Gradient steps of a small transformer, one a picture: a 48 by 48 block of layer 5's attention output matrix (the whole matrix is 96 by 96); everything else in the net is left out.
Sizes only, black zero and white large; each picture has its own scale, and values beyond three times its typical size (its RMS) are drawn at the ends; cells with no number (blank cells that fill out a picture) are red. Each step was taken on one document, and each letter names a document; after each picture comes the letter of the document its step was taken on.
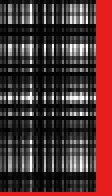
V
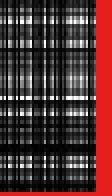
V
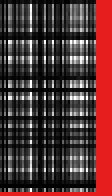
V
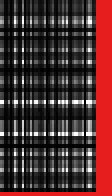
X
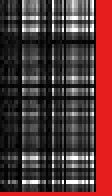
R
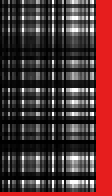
R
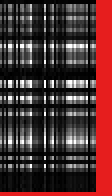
V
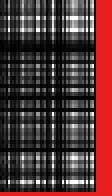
R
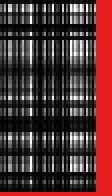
V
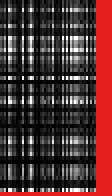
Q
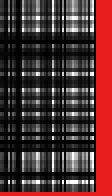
R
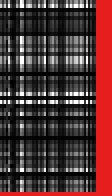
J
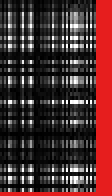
Q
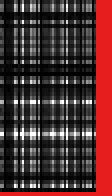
X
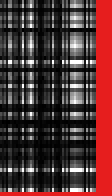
Q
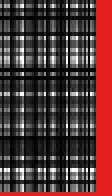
J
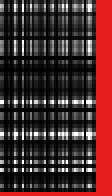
X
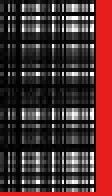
R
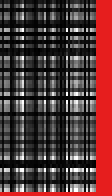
J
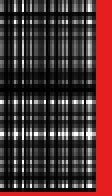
X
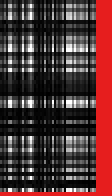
Q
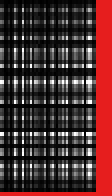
X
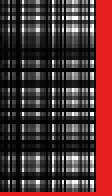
R
